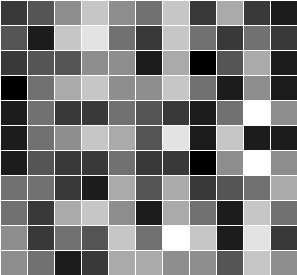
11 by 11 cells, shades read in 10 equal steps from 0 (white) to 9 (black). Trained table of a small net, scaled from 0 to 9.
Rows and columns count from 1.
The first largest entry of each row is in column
11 2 8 1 1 1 8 4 6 9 3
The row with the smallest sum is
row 10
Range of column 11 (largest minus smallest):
5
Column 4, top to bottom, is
2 1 4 2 7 2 7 8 2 6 7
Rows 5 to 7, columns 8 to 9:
8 5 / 8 2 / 9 4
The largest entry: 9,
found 3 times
